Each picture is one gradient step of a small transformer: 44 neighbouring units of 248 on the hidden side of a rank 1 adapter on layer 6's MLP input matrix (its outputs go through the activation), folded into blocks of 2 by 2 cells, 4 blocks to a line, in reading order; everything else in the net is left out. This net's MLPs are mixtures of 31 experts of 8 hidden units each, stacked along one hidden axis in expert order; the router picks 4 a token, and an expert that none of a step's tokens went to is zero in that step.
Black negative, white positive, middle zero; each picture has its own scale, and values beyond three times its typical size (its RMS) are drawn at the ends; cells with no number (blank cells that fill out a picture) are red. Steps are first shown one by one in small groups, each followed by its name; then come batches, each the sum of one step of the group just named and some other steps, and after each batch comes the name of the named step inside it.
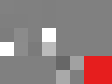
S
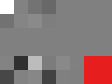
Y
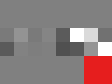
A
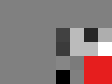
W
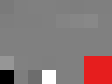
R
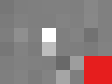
S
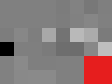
A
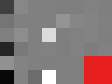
R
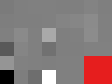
R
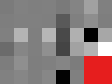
W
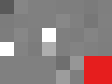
S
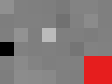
Y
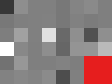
W
